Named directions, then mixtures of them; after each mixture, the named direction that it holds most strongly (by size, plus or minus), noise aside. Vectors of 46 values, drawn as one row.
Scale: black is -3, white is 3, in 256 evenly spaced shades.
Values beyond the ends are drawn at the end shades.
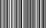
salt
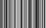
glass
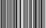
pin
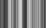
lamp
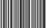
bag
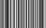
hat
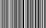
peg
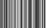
glass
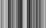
lamp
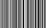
peg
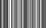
salt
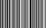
bag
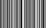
salt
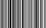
salt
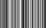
lamp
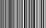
peg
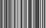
glass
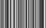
hat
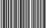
bag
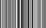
pin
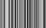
hat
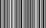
salt
